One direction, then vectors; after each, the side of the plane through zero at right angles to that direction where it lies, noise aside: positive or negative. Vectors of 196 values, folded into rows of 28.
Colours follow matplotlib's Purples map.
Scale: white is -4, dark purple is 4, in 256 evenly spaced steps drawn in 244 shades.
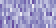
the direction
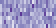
negative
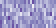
positive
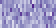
negative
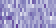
positive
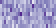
negative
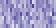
negative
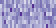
negative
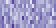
positive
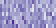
positive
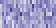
negative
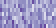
positive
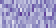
negative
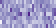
negative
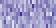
negative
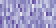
positive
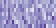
positive
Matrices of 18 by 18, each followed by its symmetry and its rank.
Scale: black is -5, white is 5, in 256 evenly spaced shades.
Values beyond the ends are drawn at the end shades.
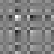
symmetric, rank one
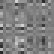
neither, rank two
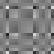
symmetric, rank one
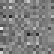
neither, rank three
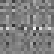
neither, rank three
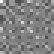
symmetric, rank three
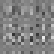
neither, rank two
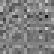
neither, rank three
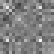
symmetric, rank three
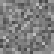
symmetric, full rank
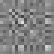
symmetric, rank three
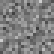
symmetric, full rank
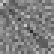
symmetric, full rank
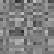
neither, rank two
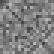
symmetric, full rank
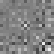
symmetric, rank three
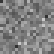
symmetric, full rank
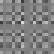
symmetric, rank one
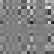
neither, rank two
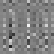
neither, rank two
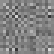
symmetric, rank three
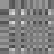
symmetric, rank one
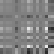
symmetric, rank one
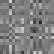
neither, rank three
